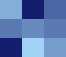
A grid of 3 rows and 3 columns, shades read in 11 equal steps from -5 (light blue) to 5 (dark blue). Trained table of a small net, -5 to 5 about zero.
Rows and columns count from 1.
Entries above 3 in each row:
1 0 1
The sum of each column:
2 -1 -1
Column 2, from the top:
5 -1 -5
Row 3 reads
5 -5 -2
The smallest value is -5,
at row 3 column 2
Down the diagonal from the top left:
-3 -1 -2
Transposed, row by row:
-3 0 5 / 5 -1 -5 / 1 0 -2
